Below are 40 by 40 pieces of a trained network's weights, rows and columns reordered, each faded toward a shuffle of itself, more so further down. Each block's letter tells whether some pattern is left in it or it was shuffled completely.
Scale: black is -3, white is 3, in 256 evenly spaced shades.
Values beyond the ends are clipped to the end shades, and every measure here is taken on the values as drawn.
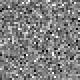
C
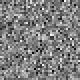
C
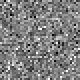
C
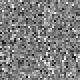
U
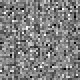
U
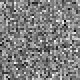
C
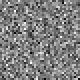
U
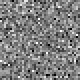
C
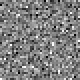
C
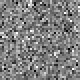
C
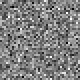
U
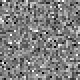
C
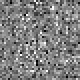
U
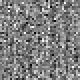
U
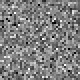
C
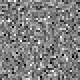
C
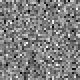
U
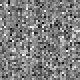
U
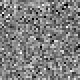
C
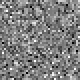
C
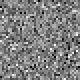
C
